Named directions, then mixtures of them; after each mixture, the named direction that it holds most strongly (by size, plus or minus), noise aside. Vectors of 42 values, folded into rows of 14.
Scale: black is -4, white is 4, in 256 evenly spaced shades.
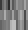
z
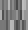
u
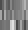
z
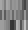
z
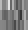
z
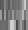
z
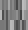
u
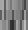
z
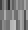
z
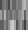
z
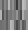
u
